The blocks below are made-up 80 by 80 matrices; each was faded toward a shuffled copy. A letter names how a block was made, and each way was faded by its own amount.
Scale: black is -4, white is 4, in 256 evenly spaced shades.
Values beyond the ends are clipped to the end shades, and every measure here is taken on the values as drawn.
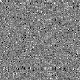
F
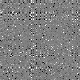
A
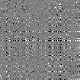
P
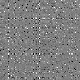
A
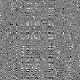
A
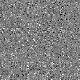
F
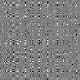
P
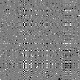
P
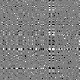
P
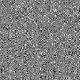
F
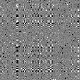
P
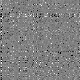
A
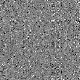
F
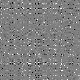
A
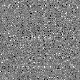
F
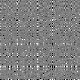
P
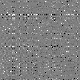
A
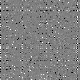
A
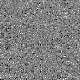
F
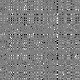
P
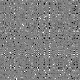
A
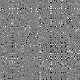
A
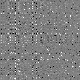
A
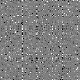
A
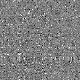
F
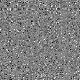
F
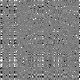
P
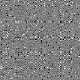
A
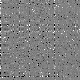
A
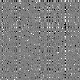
P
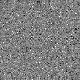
F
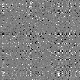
A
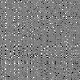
A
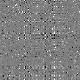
A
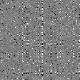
A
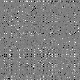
A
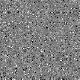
F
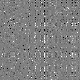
A
